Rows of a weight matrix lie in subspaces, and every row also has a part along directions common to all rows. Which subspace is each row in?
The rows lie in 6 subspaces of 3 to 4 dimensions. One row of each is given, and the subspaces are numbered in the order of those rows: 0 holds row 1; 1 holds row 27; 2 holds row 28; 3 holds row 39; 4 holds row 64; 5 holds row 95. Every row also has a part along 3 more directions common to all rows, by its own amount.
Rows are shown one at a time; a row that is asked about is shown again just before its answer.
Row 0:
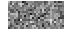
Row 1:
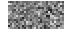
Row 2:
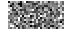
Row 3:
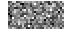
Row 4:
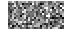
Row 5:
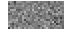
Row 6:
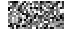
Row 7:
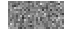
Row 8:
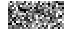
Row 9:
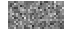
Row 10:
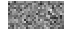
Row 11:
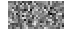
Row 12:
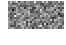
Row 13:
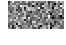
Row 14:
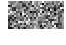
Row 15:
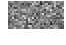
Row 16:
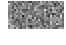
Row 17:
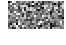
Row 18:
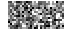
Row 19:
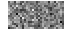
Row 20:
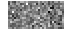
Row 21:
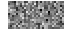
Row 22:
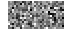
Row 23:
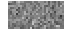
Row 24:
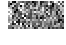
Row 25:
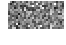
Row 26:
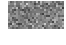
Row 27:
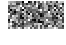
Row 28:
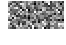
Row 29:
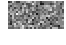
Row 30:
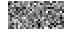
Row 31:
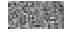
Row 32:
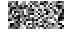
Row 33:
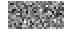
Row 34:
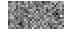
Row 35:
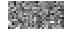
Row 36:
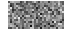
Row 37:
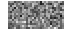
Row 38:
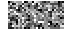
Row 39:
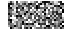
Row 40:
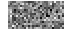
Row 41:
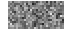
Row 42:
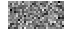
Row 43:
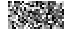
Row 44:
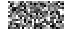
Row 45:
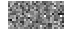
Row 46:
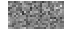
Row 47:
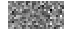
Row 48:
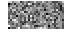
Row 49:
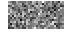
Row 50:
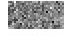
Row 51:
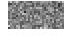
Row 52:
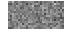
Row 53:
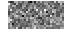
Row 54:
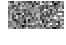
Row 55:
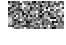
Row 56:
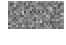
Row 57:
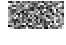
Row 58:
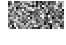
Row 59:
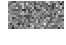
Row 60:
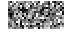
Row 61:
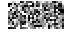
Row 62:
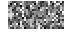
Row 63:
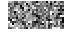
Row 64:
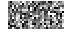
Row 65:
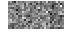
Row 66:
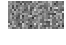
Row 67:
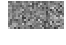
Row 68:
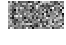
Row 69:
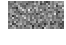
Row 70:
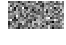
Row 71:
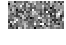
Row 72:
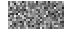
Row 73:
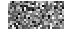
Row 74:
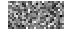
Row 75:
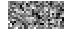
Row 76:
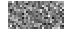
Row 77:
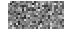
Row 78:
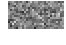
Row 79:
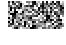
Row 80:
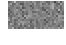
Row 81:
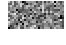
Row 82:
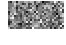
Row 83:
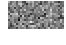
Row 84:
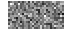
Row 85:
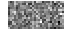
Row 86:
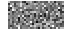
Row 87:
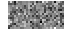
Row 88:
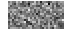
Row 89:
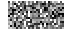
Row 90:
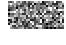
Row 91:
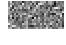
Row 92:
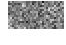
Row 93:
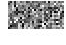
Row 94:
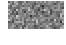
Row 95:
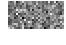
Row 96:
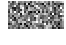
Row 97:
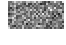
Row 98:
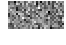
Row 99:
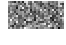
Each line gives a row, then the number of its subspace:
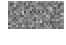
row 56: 0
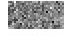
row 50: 2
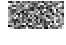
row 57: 0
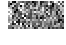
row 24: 2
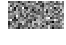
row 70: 3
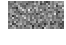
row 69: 2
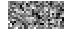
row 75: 4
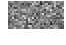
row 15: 2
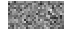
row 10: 0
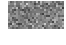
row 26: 2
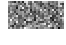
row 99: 1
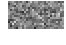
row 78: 4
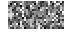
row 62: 2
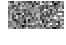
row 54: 3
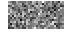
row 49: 0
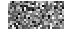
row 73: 1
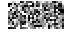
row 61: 0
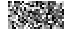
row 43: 1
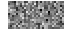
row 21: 1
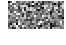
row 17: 1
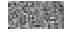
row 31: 0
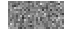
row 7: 5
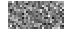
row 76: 1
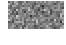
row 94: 5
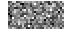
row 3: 2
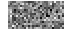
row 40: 2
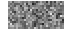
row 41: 4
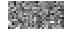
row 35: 4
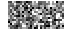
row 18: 4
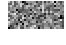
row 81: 5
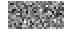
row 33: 3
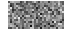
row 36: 5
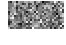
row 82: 3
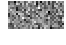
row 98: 1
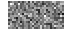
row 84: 3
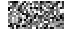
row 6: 0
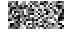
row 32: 5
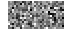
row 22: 4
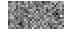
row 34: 3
